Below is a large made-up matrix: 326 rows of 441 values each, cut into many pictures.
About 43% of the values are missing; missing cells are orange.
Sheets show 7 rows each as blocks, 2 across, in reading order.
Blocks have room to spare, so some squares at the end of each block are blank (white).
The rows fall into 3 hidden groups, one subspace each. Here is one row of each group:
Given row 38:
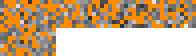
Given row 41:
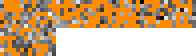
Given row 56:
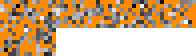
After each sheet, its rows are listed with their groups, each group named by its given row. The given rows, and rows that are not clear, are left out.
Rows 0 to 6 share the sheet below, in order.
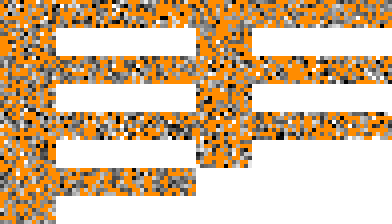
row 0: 38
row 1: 38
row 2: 56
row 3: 56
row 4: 38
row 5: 56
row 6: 56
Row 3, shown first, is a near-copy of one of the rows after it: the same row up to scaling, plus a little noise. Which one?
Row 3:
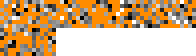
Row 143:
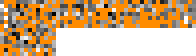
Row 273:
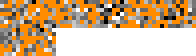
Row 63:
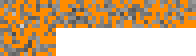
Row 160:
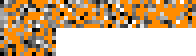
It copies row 160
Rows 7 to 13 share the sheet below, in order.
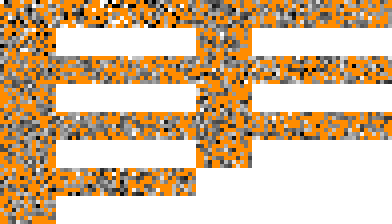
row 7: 38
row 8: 56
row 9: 41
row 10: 56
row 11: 38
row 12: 38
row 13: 38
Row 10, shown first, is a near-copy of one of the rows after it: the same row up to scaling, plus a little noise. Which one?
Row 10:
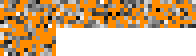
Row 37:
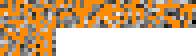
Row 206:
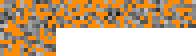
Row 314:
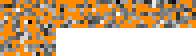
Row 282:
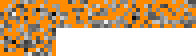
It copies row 206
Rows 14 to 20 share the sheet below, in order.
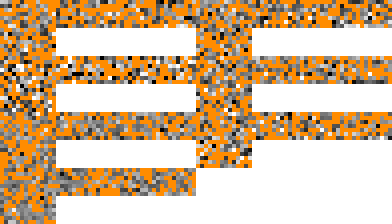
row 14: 56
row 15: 56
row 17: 56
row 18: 38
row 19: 38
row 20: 56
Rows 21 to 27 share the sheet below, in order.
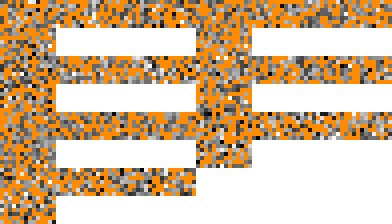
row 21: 41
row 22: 41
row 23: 41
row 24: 41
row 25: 38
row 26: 56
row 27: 41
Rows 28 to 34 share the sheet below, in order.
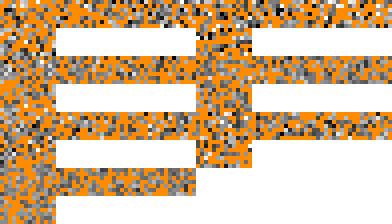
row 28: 41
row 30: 56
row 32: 41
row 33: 56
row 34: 56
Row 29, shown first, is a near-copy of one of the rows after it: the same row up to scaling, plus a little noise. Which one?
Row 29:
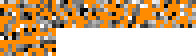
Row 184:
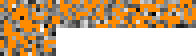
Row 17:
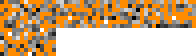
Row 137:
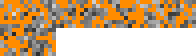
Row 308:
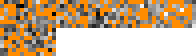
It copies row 137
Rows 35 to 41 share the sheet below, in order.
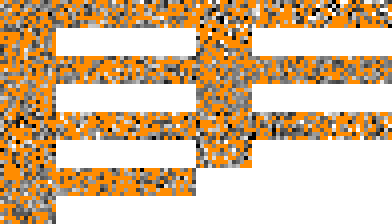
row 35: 41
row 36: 56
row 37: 56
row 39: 56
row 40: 41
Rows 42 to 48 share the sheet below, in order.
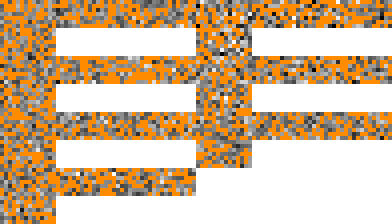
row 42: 56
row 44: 41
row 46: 41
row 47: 38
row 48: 38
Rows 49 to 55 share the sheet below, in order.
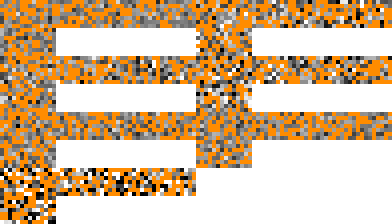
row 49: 56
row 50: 41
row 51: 41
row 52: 56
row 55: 38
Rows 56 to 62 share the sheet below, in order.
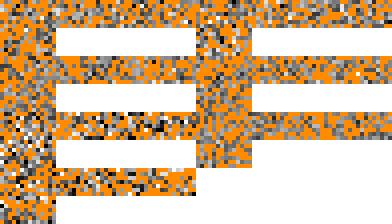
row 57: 41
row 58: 41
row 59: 38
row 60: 41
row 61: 38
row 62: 56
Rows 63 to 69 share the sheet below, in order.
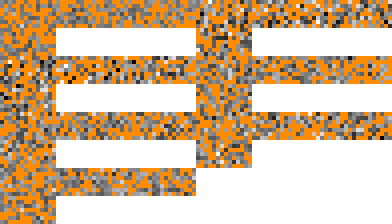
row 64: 56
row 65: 56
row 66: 56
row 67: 38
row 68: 38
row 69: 38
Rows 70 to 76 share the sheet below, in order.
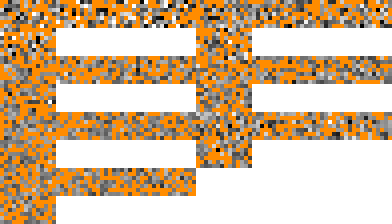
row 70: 41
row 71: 41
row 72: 41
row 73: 38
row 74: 56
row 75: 56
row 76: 41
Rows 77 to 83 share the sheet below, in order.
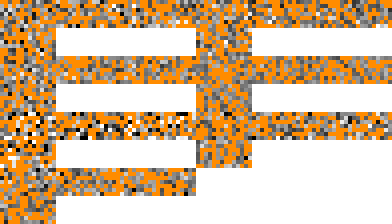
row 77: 38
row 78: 56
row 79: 41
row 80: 41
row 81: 56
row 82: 41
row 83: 38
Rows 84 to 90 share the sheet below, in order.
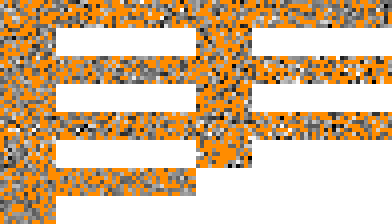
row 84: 41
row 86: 38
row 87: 41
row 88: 56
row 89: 41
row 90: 41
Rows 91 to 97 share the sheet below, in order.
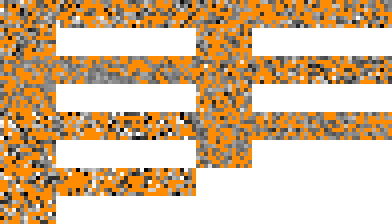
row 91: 41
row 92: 38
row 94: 56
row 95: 41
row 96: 41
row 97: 41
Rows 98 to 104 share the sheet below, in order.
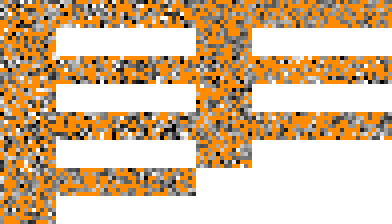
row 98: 38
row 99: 38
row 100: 38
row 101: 38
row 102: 41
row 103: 38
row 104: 41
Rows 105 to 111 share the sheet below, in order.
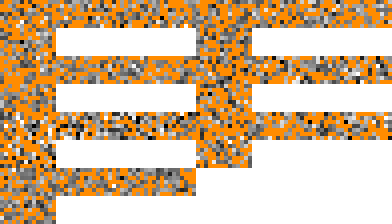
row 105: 38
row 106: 56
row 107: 56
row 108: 41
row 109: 56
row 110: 41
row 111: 56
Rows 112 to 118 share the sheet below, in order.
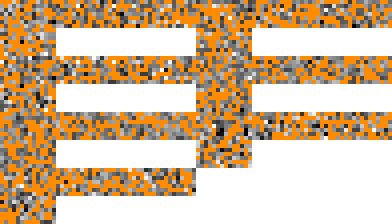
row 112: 38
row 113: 56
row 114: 38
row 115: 38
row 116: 56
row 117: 56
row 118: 41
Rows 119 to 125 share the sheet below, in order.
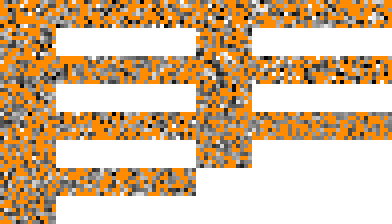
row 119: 41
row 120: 56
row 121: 38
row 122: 41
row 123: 41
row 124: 38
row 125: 38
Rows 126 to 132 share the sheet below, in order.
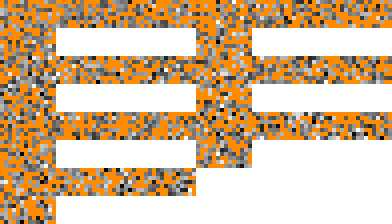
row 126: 41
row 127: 38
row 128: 38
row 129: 56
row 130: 38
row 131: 38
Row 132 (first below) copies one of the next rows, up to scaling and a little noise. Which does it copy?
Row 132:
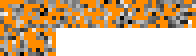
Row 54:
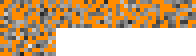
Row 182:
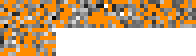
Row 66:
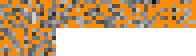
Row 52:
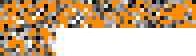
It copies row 54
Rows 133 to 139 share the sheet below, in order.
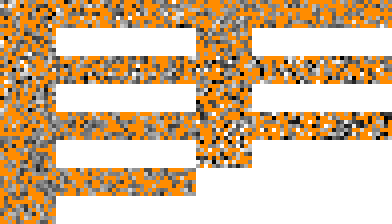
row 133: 56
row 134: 38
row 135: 56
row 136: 38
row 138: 41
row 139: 41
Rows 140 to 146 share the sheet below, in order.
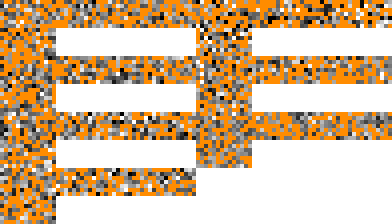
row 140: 38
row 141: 41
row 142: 38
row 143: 56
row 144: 56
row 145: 38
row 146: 38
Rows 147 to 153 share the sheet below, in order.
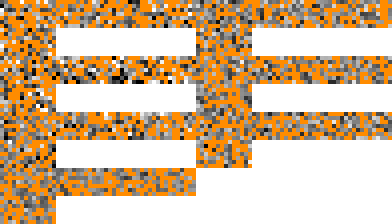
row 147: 41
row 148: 38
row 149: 38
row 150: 56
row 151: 56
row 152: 56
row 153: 56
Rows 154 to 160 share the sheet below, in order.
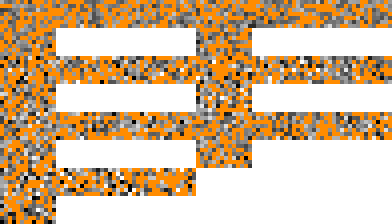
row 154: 41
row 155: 41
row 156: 38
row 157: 56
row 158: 41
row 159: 41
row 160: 56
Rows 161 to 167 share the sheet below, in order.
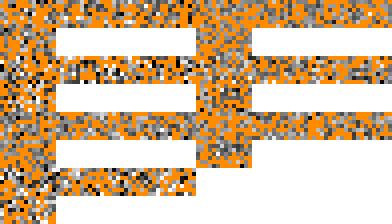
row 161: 41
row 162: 41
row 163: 41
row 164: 38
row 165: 38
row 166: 38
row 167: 38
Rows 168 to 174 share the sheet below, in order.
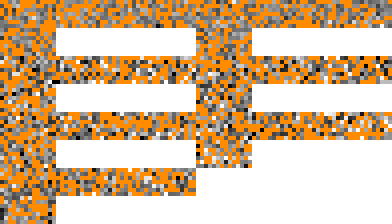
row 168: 56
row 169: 38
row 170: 41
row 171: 41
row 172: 38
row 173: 41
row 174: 41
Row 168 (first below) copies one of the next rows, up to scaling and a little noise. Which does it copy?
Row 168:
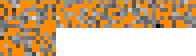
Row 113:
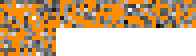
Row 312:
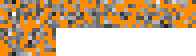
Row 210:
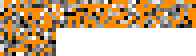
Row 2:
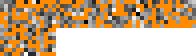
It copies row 113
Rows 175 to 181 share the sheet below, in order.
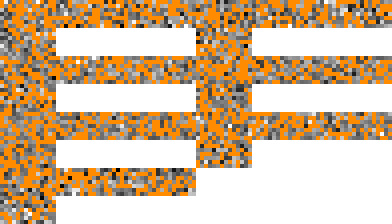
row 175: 38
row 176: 41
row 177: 38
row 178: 56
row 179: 38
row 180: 56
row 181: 56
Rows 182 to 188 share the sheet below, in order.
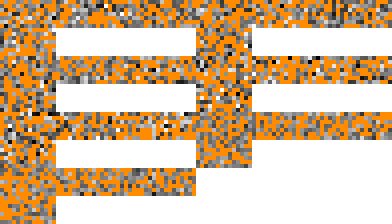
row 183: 41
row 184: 56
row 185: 38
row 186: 38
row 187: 41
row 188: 41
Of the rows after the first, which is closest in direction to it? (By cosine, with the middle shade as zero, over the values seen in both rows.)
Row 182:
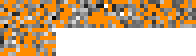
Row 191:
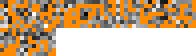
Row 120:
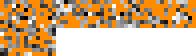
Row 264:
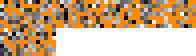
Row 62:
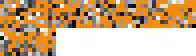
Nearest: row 62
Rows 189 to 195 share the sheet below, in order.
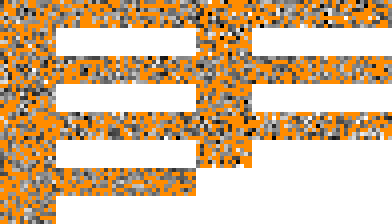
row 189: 56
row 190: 56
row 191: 56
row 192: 41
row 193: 41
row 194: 38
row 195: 56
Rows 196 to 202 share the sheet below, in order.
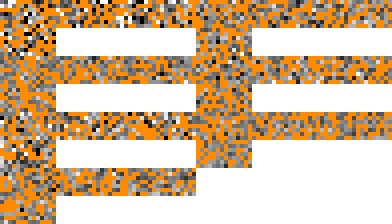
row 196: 56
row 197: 38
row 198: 38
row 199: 38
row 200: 41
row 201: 56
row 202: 38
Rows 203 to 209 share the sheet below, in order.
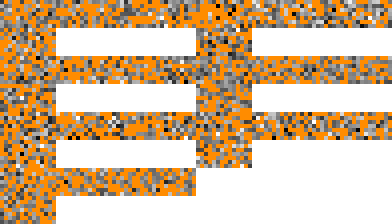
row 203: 41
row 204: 56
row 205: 38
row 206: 56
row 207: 38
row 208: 38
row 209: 38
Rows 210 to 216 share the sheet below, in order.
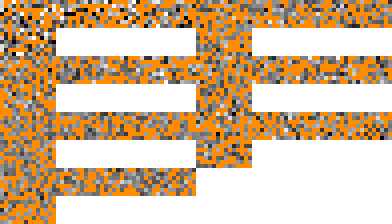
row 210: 56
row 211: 56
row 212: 41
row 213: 41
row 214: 38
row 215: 38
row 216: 56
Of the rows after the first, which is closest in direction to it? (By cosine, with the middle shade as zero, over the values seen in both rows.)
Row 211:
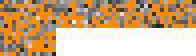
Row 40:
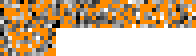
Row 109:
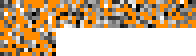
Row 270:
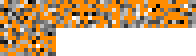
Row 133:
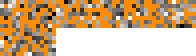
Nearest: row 109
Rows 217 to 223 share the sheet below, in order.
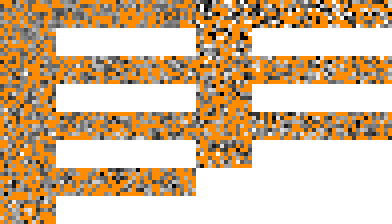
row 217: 56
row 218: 56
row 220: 56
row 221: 38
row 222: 38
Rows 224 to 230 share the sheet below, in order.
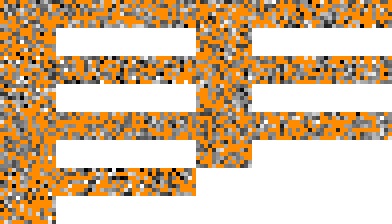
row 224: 38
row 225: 41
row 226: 38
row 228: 41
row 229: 56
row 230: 56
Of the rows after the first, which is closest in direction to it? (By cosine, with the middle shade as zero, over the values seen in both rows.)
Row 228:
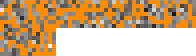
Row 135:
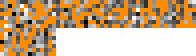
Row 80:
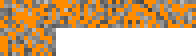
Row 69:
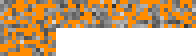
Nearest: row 69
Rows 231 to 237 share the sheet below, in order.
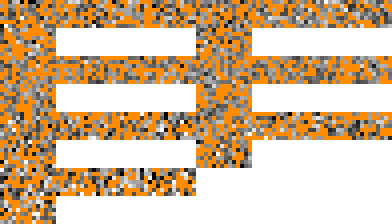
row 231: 41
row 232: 41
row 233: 41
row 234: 38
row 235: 41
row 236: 38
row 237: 41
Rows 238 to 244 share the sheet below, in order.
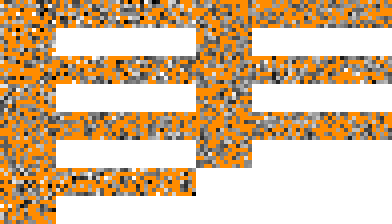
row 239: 56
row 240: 38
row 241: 41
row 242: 38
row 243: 41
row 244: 56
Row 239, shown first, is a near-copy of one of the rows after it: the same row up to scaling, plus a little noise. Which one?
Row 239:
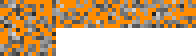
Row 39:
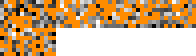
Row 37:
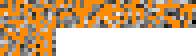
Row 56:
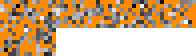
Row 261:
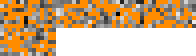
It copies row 39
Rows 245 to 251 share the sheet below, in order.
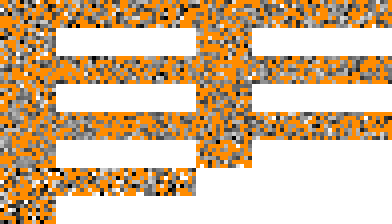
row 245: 38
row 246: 41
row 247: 38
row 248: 38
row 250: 38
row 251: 38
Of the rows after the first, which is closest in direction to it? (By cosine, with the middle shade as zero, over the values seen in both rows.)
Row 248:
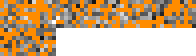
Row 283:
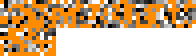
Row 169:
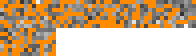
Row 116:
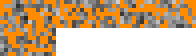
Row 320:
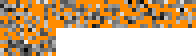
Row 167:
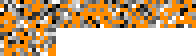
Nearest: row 169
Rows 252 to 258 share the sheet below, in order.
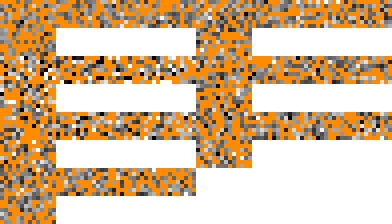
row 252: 38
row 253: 41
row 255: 38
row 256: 41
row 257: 38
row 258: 38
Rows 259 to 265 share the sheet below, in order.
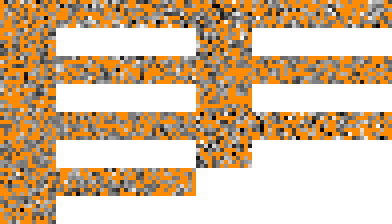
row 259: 38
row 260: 56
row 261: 56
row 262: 41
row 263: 38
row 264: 38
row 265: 38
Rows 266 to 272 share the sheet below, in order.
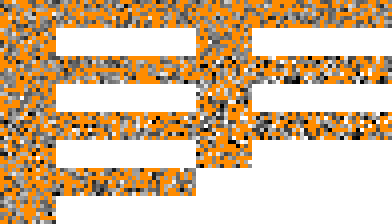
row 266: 56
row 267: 41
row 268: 38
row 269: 41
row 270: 41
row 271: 38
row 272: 41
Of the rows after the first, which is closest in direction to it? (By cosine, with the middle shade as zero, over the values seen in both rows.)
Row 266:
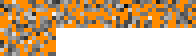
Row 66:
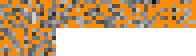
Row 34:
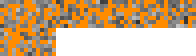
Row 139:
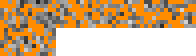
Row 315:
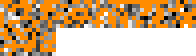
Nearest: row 34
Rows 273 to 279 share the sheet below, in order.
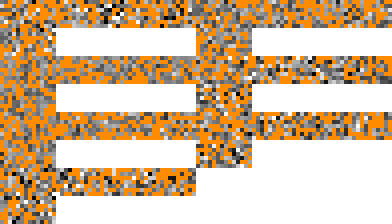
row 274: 41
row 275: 56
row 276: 38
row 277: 41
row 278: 38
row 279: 41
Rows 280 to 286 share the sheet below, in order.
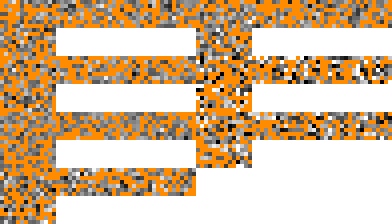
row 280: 56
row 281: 38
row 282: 56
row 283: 38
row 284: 38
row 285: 38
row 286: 38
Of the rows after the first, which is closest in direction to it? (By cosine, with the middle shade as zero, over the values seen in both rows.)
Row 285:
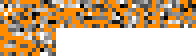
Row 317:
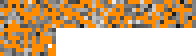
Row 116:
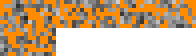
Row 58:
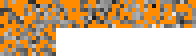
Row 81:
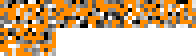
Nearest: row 58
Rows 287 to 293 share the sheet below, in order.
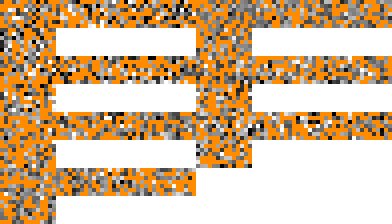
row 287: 41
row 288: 41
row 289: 56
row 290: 56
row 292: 56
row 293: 56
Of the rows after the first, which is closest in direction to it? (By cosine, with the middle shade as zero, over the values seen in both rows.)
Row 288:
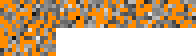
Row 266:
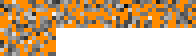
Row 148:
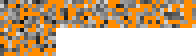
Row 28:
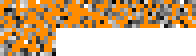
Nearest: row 266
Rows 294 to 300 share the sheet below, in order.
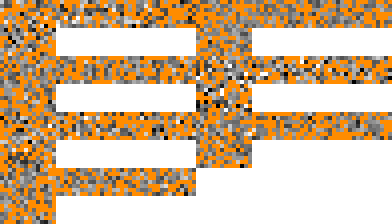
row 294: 41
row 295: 41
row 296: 41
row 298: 41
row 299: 38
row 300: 38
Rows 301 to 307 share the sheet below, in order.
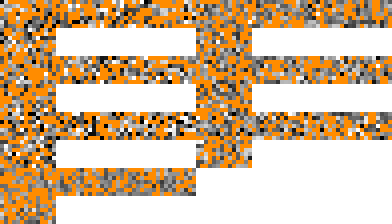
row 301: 41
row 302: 38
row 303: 38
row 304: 41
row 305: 41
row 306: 38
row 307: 41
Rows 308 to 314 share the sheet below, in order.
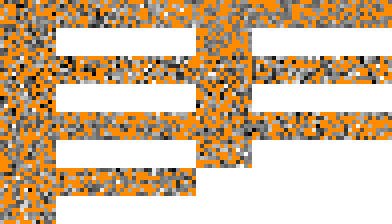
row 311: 41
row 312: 56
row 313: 38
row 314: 56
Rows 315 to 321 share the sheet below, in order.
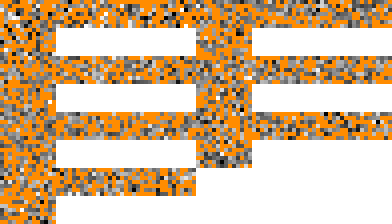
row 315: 41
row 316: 56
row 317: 41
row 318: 38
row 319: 41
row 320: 41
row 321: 38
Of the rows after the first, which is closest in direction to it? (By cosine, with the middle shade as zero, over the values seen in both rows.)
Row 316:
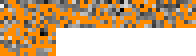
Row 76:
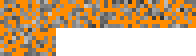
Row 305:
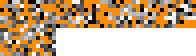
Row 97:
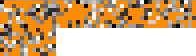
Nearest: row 76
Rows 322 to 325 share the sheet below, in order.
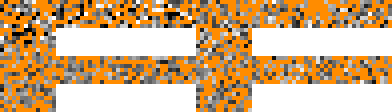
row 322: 56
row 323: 41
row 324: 56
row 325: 41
